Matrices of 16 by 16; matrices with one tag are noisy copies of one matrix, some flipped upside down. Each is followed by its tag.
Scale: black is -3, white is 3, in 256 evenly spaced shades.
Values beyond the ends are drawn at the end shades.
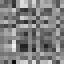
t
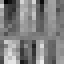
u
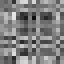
t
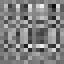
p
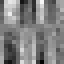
u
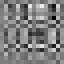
p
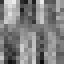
u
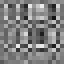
p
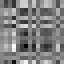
t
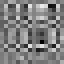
p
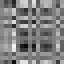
t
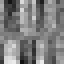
u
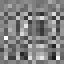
p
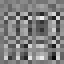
p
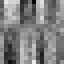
u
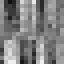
u
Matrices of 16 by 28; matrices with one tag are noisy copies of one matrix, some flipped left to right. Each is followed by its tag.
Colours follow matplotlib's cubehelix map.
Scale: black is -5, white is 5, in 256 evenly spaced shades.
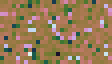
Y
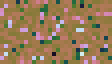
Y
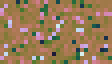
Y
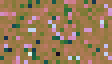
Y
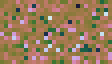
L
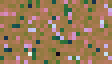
Y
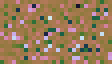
L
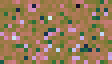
L
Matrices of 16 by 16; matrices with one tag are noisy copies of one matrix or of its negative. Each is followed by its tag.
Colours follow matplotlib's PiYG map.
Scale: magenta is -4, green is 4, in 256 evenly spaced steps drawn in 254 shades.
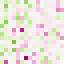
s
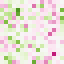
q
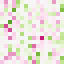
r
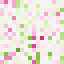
r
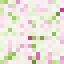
r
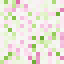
r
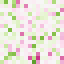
r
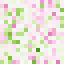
q
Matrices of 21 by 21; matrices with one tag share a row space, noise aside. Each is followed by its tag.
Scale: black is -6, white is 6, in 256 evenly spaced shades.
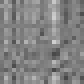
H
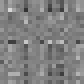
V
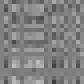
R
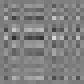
R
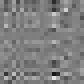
H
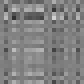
R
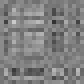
R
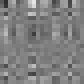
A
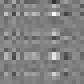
H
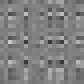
V
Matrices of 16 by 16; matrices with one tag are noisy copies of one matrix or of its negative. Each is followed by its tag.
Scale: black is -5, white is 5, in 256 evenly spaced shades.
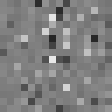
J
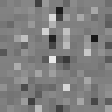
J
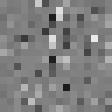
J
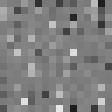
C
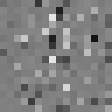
J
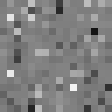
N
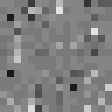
N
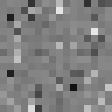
N
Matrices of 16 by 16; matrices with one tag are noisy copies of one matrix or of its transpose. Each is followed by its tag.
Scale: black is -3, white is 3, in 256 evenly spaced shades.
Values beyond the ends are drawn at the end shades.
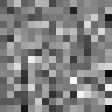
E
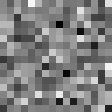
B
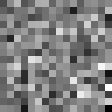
E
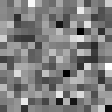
B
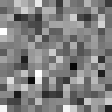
B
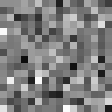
B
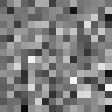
E
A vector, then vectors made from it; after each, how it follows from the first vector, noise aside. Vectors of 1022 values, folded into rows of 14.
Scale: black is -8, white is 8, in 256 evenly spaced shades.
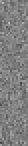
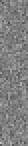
negated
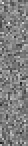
scaled up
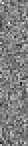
scaled up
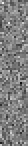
scaled up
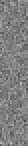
negated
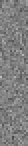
wrapped around
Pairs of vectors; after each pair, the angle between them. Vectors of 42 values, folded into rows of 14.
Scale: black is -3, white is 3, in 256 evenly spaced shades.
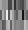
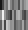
orthogonal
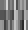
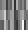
nearly opposite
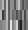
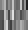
orthogonal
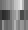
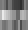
nearly opposite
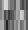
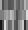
partly opposed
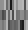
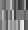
nearly opposite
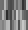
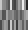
partly opposed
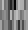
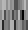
orthogonal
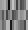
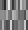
nearly opposite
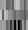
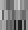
nearly parallel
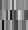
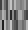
nearly parallel
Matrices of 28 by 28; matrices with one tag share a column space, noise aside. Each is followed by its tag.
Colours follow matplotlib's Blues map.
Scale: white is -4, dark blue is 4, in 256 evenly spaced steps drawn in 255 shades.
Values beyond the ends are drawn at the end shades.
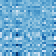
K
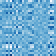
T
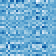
T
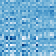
K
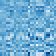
K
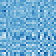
K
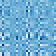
K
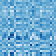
K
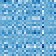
T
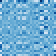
T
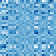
T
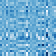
K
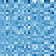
T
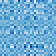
T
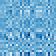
K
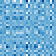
T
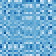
T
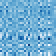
K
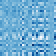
K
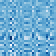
K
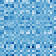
T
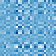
T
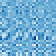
K
